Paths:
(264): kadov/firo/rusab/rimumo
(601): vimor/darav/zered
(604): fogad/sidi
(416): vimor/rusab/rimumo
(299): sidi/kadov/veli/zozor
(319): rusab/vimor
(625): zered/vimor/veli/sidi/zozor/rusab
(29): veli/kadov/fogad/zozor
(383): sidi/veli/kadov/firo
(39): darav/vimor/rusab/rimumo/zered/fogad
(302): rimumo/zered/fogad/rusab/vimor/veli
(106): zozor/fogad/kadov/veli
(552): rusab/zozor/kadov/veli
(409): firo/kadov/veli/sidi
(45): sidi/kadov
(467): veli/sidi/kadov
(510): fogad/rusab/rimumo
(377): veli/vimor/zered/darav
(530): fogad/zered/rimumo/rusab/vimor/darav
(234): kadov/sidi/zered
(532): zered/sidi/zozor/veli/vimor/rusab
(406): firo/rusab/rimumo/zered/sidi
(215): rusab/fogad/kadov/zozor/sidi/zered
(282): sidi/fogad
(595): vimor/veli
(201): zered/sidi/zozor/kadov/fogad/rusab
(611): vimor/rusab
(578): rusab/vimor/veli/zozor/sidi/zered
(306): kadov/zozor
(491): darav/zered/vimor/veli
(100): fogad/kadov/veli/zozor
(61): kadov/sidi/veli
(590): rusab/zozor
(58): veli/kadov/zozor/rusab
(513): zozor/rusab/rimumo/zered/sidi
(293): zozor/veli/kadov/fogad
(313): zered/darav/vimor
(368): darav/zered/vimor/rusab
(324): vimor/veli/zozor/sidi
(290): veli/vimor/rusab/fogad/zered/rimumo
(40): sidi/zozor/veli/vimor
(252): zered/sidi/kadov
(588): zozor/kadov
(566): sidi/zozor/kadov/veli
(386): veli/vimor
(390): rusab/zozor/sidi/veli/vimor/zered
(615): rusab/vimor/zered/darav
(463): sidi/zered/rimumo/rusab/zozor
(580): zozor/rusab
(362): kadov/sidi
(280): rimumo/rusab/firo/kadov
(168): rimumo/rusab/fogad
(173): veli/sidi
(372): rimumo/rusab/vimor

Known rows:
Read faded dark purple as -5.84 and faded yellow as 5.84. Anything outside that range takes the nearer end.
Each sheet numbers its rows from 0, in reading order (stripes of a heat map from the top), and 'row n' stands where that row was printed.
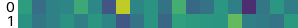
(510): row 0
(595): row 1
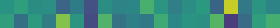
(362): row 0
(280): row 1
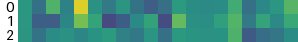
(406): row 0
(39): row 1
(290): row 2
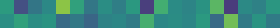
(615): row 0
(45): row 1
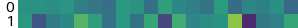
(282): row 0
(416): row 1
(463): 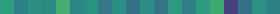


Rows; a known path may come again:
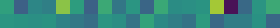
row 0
(372)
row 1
(282)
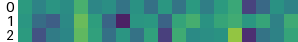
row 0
(463)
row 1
(491)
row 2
(416)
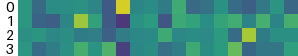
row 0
(215)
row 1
(368)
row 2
(234)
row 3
(625)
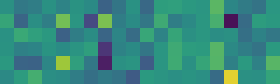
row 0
(595)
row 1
(168)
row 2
(173)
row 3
(377)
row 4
(313)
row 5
(409)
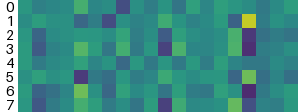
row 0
(252)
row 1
(362)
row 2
(578)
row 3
(319)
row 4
(201)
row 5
(29)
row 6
(530)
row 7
(611)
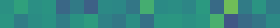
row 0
(45)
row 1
(290)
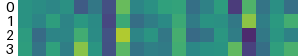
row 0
(100)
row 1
(264)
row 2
(510)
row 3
(280)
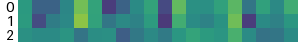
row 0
(39)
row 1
(615)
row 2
(386)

